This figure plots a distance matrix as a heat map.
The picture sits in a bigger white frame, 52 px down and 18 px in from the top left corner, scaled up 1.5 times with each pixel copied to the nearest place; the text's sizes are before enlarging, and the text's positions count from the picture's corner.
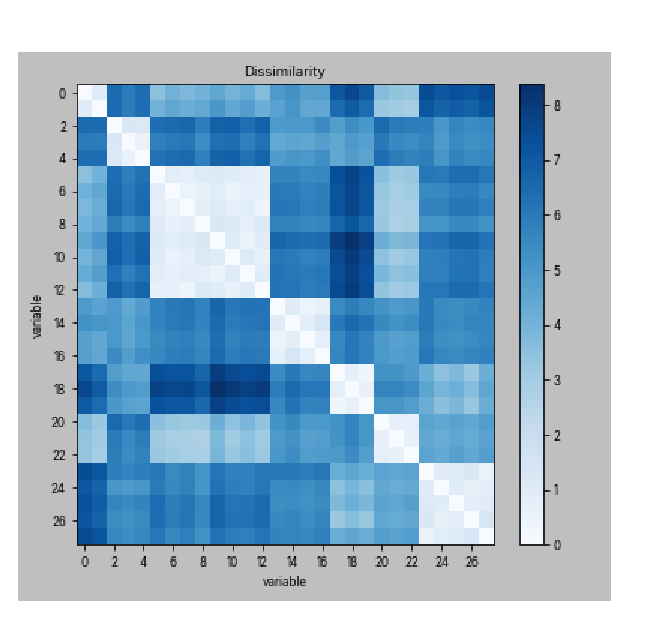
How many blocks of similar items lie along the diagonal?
7
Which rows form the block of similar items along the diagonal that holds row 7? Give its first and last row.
5 to 12
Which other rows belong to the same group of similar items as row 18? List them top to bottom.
17, 19
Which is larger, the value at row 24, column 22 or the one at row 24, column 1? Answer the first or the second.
the second
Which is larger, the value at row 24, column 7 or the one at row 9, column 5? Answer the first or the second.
the first
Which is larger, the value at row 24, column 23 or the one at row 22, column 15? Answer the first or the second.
the second
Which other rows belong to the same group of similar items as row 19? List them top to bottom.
17, 18
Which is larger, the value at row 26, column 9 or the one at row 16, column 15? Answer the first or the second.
the first
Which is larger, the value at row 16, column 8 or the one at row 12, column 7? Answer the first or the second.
the first
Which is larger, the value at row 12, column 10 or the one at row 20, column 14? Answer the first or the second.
the second
